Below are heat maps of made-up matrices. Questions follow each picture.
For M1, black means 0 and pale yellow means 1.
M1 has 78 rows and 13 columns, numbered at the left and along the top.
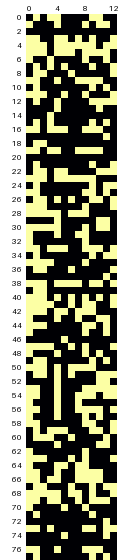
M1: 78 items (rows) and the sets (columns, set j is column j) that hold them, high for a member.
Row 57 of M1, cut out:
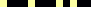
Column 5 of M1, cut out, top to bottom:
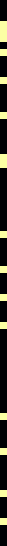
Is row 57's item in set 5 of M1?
no
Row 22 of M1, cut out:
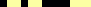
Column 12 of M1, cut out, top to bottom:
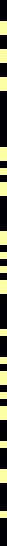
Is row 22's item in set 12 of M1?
yes
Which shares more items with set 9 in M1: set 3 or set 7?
set 7
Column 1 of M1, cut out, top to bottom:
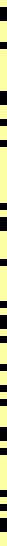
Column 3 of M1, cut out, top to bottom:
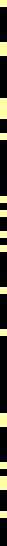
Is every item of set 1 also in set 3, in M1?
no
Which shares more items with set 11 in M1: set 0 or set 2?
set 0
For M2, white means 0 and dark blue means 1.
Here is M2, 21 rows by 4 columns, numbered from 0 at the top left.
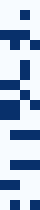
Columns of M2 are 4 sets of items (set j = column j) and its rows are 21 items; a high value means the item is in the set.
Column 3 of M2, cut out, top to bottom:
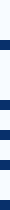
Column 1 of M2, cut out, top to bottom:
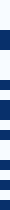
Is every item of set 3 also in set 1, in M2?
yes
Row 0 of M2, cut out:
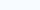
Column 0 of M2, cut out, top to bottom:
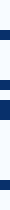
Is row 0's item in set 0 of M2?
no
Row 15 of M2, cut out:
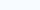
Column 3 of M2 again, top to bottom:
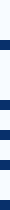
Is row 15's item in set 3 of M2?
no
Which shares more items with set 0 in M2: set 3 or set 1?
set 1
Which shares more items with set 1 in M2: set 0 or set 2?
set 0
